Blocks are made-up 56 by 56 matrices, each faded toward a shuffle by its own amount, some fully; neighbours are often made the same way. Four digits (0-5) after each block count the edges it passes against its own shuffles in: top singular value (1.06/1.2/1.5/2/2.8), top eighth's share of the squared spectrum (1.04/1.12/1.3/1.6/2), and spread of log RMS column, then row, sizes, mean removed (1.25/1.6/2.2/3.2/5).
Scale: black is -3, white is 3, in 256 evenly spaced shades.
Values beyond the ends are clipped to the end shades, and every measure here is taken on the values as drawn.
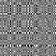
5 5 4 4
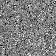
2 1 0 0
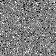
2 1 0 0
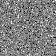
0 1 0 0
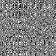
4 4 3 2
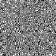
4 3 2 2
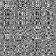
4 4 3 3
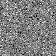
1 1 0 0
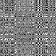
5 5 4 3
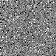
2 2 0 0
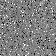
0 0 0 0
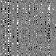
4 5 3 1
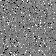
1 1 0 0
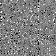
3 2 1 1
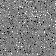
0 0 0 0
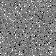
2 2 1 0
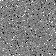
0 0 0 0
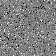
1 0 0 0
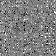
3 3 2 1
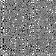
3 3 2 1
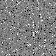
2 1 1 0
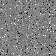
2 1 1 0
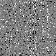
2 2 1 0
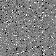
1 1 1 0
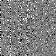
2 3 3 0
